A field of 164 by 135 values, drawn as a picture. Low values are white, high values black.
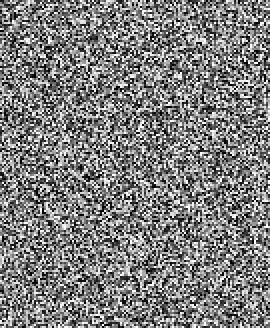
Average level on the scale: 50%. Grain: fine. Histogram: flat. Seam: none. Slope: none.
